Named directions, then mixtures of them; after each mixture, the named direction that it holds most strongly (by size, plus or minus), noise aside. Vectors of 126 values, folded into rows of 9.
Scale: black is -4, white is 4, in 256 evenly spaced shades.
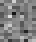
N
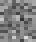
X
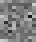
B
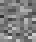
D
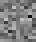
B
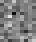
N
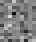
N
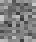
X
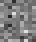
N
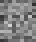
B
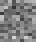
X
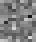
B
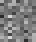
D
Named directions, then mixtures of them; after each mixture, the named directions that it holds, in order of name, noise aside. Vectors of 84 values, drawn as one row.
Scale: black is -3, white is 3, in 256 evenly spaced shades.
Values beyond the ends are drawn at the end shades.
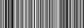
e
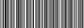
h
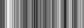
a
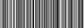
e, h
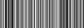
e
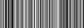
e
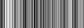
a, h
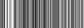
a, e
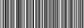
h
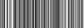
e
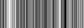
a, h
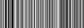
e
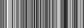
a, e
